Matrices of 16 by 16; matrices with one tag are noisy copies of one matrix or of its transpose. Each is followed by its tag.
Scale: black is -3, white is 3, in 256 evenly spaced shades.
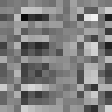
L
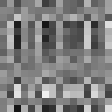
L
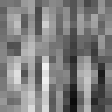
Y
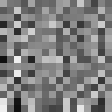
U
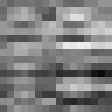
Y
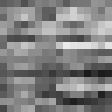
Y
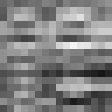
Y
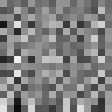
U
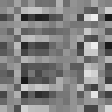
L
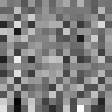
U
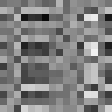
L
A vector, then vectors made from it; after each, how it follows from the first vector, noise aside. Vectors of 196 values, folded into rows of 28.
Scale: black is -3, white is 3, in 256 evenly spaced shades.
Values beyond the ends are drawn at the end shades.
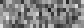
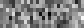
wrapped around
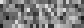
negated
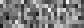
negated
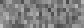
shrunk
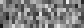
negated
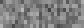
shrunk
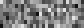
negated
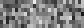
wrapped around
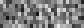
negated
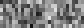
wrapped around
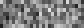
negated
